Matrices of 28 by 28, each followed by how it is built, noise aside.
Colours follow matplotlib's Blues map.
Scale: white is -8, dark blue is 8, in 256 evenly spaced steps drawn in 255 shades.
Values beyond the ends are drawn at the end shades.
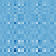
low rank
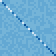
diagonal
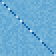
diagonal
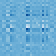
low rank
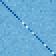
diagonal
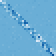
banded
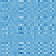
low rank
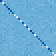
diagonal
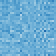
low rank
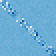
banded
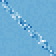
banded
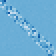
banded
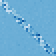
banded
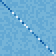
diagonal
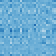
low rank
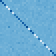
diagonal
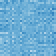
low rank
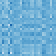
low rank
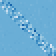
banded
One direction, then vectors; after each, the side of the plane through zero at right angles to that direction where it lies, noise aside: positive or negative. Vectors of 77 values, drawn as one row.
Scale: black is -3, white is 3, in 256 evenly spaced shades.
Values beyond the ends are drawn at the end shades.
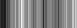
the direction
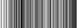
negative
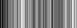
positive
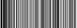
positive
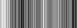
negative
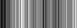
positive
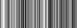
negative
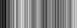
positive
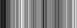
positive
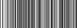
negative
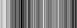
negative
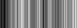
positive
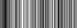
positive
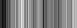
positive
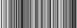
negative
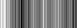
negative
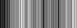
positive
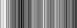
negative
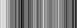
negative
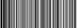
positive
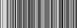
negative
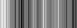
negative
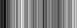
positive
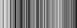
negative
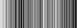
negative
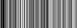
positive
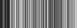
positive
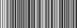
negative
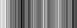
negative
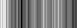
negative
